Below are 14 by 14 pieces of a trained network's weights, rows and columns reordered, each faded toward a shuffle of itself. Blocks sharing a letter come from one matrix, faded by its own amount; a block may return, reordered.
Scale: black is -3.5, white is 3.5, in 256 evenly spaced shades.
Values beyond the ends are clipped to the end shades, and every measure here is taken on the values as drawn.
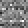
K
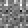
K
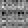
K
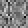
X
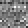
K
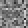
X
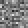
X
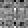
K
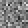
X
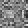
X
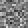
X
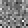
X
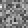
X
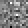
K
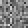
X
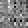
K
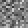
X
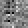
K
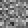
X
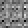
K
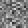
X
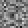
X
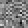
X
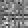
K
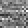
K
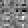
K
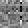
K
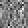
X
